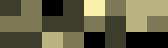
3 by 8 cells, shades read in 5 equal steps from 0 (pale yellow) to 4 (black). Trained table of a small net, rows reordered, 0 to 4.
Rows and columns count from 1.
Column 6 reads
2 3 3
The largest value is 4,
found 4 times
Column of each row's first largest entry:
3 3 5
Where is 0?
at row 1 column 5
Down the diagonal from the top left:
3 2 1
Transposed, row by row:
3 2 3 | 2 2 3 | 4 3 1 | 3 3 2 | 0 2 4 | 2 3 3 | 1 1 4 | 1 2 4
